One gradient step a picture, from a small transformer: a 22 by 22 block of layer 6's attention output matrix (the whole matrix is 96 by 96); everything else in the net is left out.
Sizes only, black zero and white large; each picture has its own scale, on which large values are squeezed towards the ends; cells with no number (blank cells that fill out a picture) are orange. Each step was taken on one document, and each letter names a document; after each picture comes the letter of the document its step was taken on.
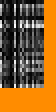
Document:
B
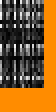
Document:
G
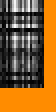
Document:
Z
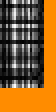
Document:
Z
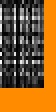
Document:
G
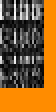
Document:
G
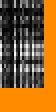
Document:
B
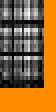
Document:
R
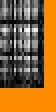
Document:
R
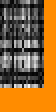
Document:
R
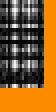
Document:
Z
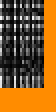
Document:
G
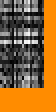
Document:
R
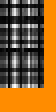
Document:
Z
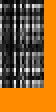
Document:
B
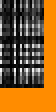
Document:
B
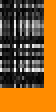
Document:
B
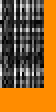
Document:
B
